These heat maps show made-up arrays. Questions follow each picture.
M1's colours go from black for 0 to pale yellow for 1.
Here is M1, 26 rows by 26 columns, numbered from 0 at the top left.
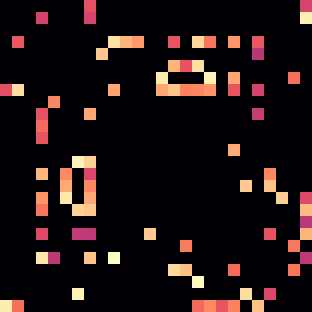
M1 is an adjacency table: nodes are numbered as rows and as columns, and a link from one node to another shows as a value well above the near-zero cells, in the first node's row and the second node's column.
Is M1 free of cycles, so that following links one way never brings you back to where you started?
no
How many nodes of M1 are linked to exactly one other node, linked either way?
6
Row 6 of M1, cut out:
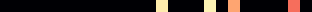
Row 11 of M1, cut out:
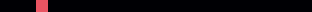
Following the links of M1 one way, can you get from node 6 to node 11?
yes
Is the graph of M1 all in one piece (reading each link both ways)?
no
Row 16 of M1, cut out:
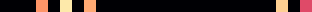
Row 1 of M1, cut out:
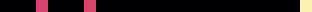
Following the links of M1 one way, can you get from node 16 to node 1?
yes
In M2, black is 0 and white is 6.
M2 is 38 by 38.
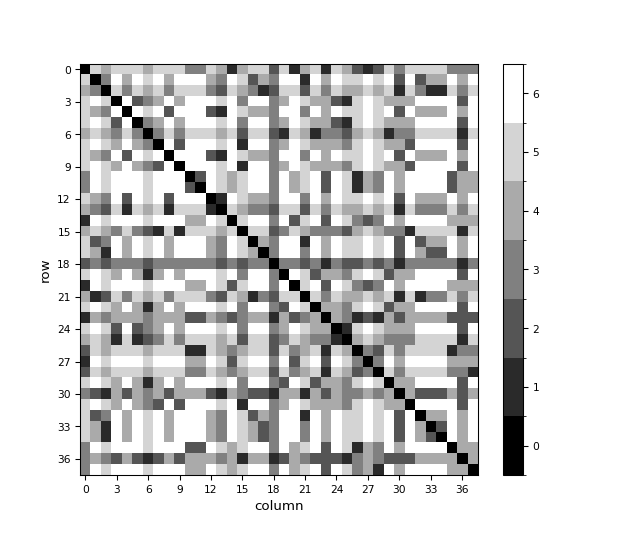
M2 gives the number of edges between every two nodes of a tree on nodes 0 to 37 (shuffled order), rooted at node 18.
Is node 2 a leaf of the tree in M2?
no
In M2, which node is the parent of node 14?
0
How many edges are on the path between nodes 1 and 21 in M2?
1
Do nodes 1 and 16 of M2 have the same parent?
yes
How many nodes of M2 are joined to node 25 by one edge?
4
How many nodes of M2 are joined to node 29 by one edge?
1
